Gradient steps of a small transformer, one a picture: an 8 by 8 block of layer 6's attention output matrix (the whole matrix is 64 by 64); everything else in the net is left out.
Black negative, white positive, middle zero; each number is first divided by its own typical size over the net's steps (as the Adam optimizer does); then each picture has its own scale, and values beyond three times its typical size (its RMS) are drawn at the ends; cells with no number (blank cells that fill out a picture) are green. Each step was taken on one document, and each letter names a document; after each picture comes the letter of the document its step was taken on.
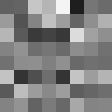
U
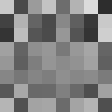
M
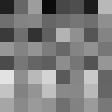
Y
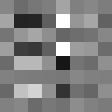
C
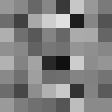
U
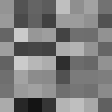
C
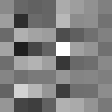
C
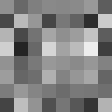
M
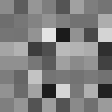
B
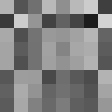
M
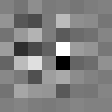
C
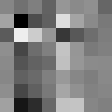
C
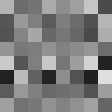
M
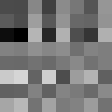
Y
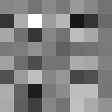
U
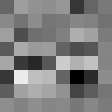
U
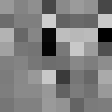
B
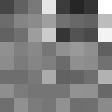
B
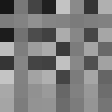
Y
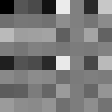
Y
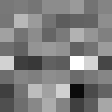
U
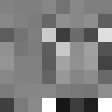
B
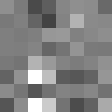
C
